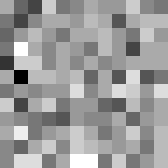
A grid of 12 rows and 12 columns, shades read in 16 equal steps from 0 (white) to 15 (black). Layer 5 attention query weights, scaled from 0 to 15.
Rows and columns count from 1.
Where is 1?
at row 10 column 2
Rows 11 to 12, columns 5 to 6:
7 3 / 5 0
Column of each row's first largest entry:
3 2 1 10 1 2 1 2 5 3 2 4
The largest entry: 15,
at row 6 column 2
